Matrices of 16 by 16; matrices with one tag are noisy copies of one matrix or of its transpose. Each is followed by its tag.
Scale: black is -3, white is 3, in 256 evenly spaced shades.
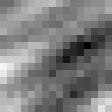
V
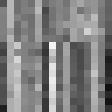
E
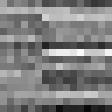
E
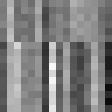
E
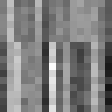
E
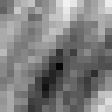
V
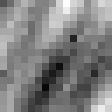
V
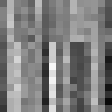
E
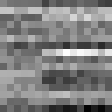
E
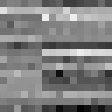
E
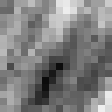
V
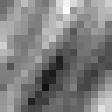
V
